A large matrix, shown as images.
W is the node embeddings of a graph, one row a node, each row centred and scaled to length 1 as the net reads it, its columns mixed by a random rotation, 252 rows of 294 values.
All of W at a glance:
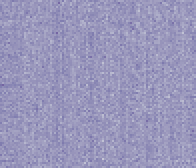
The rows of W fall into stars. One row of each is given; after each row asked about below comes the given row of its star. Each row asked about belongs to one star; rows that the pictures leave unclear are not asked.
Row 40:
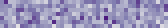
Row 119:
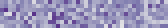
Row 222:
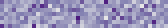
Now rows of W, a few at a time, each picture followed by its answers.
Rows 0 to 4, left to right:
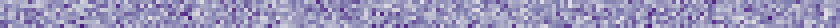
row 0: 40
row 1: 119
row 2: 119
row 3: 222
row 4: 222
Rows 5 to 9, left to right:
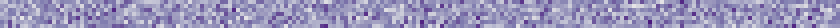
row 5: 222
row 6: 40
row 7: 222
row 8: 222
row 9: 222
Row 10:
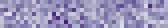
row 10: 119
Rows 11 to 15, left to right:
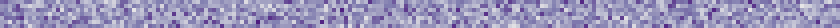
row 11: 119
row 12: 222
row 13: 222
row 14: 119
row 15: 119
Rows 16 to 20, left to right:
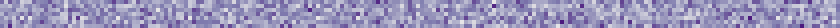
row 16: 222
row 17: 222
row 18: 222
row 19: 119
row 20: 222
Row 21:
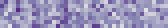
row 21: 119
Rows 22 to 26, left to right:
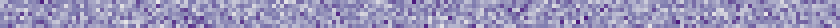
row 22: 222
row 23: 40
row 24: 119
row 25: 119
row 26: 40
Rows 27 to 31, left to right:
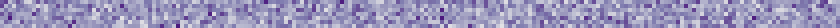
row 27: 119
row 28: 222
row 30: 40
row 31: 40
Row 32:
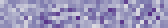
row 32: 222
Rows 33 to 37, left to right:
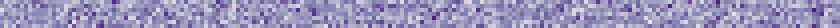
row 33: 222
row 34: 222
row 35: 222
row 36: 40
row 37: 222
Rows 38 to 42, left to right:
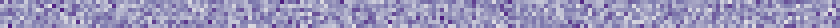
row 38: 222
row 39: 222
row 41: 119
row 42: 222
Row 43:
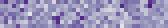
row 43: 119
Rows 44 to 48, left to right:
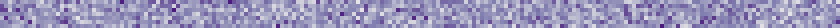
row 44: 119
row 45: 119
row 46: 222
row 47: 40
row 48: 40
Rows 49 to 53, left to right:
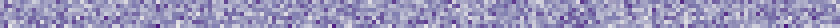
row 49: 40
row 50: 40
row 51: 40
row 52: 119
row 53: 222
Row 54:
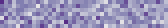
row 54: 119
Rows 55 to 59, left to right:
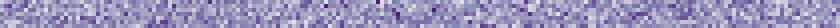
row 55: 40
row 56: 40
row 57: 40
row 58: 40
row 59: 119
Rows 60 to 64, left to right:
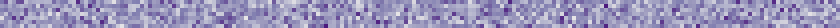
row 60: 119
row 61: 40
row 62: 222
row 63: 119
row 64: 119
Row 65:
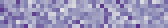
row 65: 119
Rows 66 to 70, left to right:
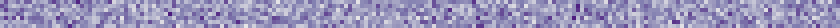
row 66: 119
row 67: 40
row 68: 222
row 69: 222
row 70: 40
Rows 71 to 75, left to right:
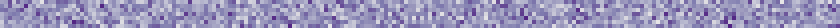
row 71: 119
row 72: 40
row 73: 40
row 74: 119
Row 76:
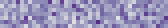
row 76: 222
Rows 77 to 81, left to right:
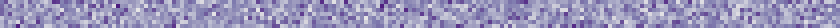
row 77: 119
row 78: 40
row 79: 222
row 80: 119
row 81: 222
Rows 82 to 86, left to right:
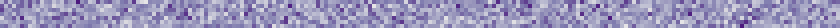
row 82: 119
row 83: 119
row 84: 119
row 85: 119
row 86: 119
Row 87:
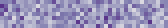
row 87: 119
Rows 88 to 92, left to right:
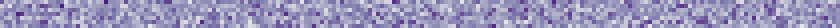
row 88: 222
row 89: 222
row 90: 40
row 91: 119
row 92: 40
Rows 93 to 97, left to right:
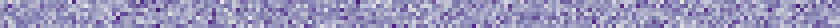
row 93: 40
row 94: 222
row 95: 119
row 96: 40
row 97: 40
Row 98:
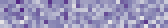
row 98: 119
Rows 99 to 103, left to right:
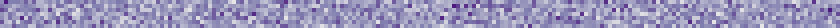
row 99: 119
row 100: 222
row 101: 40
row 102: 119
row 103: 40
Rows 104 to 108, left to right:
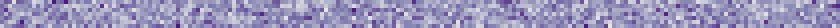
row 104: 119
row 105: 222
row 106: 119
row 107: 119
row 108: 40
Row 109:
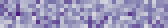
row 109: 119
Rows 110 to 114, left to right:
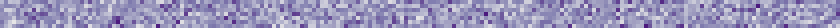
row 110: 40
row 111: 119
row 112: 222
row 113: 222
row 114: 222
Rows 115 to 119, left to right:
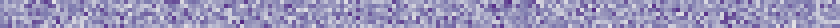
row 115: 222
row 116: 119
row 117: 40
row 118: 119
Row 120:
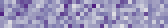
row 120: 119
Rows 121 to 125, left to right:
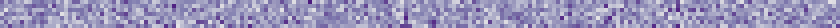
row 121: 222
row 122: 40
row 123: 222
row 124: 119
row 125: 40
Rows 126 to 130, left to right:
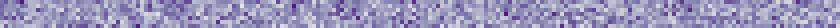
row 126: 119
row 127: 119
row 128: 119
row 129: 119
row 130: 119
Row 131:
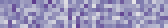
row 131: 222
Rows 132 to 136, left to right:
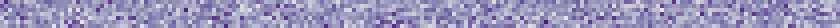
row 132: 119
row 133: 40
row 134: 40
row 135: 222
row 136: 222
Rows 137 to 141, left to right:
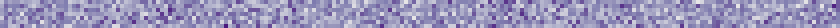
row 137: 40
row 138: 119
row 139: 40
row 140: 119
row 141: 222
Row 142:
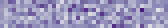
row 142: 222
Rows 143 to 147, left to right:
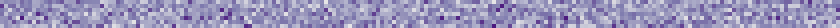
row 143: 119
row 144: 40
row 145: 40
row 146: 40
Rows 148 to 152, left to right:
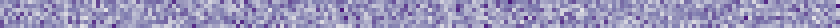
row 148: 222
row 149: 119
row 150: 119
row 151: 119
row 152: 40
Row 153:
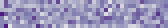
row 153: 40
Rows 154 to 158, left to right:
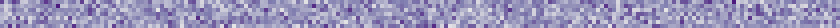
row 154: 222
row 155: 40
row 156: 119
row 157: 119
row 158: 222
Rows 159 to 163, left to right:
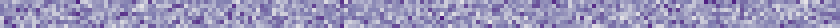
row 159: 119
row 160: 40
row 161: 40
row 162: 222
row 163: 222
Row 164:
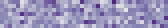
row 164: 222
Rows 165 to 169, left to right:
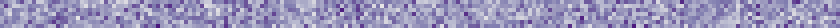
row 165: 40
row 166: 119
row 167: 119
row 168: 222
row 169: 222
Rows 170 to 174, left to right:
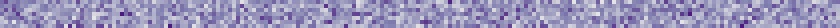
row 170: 119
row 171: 222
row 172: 222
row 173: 40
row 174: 119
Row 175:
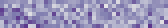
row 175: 119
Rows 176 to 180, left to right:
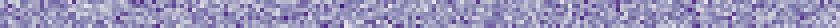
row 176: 40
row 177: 40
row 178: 40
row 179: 222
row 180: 119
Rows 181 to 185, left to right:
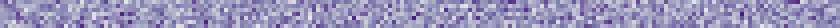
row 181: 40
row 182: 40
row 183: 222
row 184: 119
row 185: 222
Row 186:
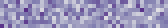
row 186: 222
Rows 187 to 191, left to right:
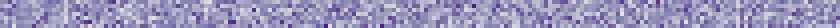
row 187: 222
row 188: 40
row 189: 119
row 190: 40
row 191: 222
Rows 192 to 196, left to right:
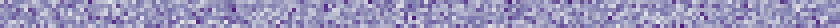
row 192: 40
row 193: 40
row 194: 222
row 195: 119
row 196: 222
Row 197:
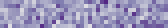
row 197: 40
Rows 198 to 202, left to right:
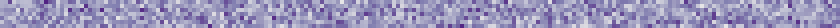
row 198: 222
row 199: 40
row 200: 222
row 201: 222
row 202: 40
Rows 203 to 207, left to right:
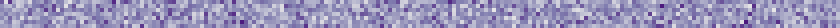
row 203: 222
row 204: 119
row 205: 222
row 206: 40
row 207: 119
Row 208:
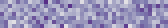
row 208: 40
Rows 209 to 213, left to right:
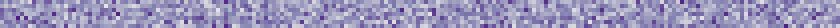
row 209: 222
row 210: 40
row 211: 40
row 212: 40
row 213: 222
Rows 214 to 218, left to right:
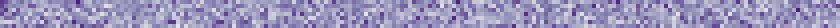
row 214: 119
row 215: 40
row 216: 119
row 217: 222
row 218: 119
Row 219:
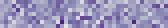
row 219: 40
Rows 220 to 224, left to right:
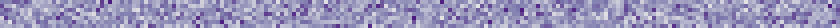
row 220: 119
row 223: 119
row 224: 40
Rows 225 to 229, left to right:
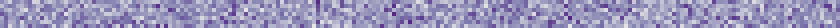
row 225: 40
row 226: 119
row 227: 40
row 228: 119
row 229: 40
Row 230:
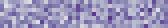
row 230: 222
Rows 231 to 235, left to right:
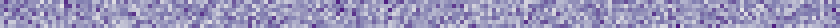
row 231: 119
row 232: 40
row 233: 119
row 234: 222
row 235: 40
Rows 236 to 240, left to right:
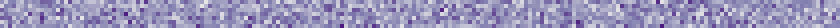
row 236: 222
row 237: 40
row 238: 40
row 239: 40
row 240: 119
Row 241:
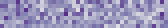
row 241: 119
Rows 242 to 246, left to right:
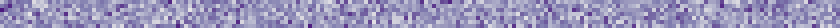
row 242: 119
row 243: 222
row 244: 222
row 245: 222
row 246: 222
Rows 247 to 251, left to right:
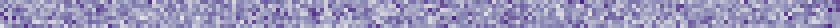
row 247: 119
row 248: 222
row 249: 40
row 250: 119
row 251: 40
